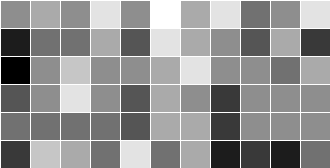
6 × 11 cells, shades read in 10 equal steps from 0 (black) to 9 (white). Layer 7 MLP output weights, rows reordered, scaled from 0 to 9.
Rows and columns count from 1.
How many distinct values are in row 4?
5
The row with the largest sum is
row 1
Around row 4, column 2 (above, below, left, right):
5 4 3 8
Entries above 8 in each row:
1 0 0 0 0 0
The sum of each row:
69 48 56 52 48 45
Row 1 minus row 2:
4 2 1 2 2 1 0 3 1 -1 6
